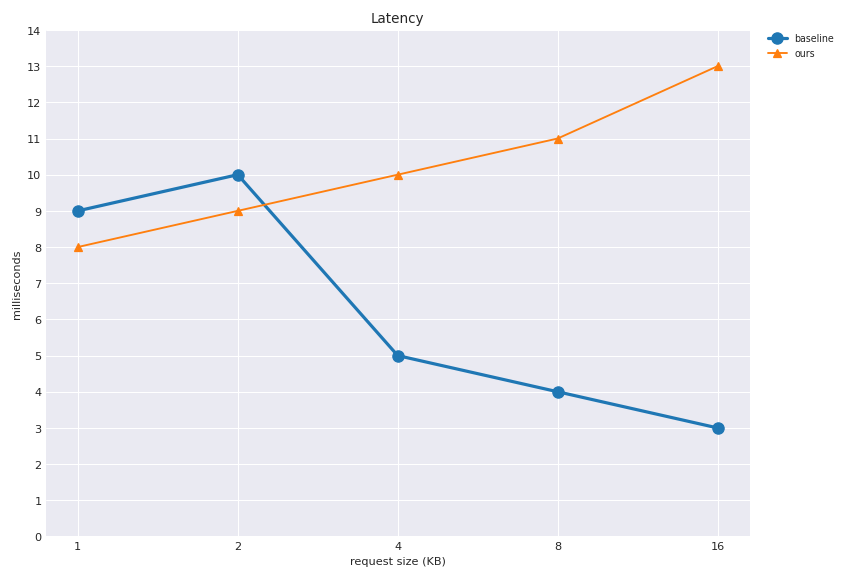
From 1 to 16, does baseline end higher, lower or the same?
lower
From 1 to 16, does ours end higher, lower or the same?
higher
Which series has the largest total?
ours
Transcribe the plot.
Title: Latency
x-axis: request size (KB), ticks 1 2 4 8 16
y-axis: milliseconds, ticks 0 1 2 3 4 5 6 7 8 9 10 11 12 13 14
Legend: baseline, ours
Values:
baseline: 9 10 5 4 3
ours: 8 9 10 11 13
